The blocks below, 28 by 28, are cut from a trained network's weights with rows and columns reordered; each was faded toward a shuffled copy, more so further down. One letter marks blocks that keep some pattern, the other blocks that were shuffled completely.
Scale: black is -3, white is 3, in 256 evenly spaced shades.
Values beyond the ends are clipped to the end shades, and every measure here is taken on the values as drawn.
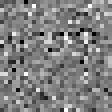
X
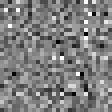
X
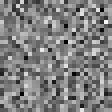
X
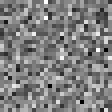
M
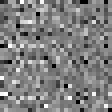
X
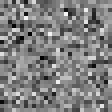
M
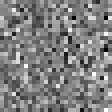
X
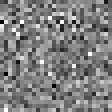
X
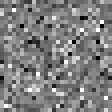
M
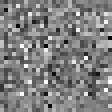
X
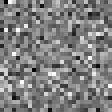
M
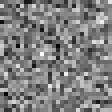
X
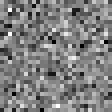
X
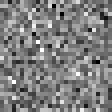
M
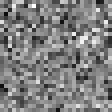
X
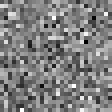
M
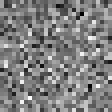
M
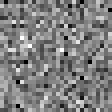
X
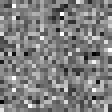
X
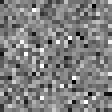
M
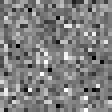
X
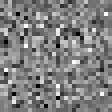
X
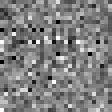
X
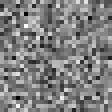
M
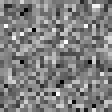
X
